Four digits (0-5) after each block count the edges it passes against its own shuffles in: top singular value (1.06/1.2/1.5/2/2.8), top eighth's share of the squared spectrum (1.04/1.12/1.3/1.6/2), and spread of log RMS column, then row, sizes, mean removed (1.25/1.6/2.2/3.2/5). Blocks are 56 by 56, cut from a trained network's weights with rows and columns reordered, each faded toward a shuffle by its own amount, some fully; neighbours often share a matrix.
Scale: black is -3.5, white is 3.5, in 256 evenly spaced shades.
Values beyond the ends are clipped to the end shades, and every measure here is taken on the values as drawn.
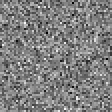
0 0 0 0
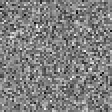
2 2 0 0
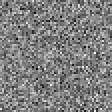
3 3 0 0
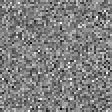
2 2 1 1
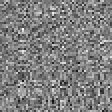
4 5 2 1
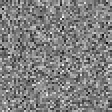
3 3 1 0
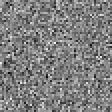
0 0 0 0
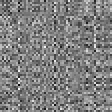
4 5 3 2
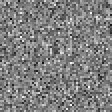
1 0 0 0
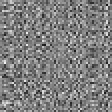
4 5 3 3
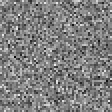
0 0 0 0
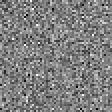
3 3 2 0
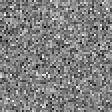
0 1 0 0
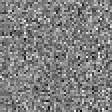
3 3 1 1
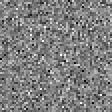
0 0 0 0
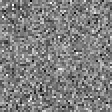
1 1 0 0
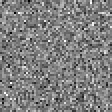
2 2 0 1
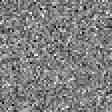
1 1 0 0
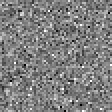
0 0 0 0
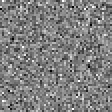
1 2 0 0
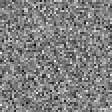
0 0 0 0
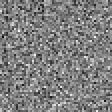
0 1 0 0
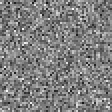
0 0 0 0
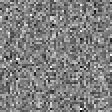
3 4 2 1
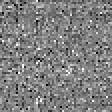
1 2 1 0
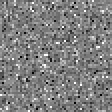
0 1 0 0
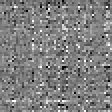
3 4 3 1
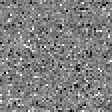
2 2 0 0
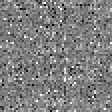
1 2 2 0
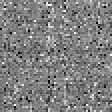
2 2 2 0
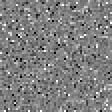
0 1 0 0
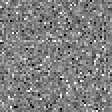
1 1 0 0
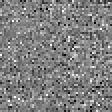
2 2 2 0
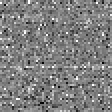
1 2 1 1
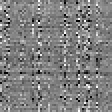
3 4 4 0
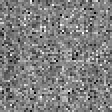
2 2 0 2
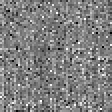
2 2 0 1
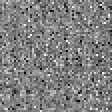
2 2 0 1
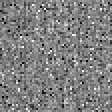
1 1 0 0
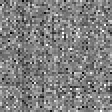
2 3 0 2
